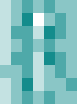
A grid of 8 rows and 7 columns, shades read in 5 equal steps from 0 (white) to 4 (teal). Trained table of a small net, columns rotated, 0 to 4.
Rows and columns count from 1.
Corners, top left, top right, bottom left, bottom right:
1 2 1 2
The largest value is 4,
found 4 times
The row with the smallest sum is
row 2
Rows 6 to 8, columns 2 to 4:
2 3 1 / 2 4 1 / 2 3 2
